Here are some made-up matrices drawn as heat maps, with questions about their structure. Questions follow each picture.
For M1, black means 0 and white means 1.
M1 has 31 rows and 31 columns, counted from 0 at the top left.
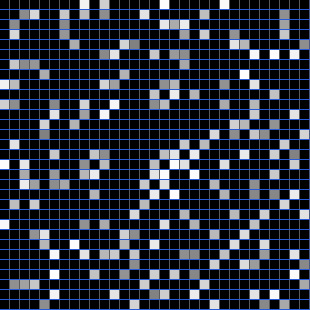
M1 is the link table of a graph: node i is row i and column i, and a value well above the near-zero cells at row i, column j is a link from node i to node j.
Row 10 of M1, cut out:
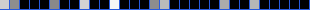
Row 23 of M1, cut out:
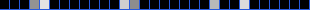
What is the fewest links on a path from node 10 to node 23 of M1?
3
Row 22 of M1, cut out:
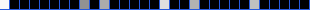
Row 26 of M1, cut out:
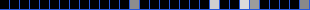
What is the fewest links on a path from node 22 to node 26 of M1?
2
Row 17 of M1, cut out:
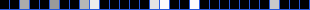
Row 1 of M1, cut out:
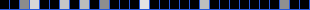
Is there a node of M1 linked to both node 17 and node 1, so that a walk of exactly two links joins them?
yes
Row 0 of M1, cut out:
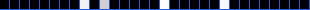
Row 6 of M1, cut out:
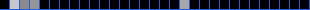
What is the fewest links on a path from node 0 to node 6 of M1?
3
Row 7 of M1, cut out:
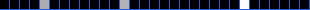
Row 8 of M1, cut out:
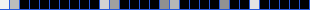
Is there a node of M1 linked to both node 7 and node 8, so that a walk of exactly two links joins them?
no
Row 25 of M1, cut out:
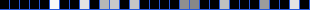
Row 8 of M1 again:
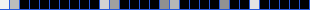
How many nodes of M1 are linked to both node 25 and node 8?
3
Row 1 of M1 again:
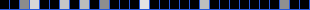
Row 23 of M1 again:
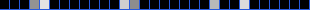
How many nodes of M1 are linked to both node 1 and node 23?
1
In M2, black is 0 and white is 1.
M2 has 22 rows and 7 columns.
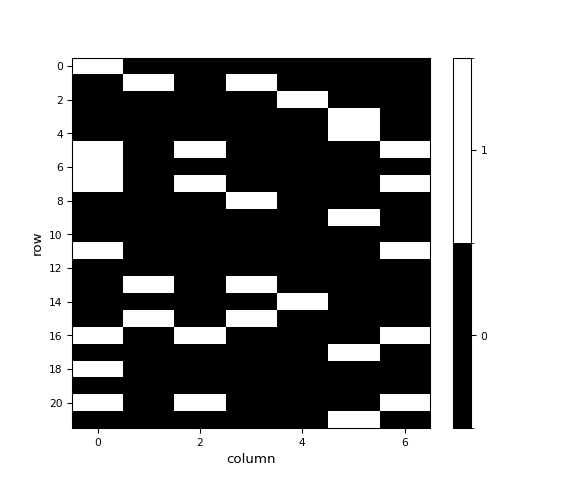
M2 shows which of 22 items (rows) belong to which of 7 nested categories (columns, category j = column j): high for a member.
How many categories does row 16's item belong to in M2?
3
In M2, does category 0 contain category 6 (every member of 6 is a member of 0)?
yes
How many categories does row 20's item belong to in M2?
3
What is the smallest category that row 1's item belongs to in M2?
1
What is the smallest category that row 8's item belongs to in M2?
3
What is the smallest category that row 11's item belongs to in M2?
6
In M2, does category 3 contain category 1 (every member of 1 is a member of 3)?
yes
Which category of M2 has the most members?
0
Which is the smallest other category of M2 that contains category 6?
0
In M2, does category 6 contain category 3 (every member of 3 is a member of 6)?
no
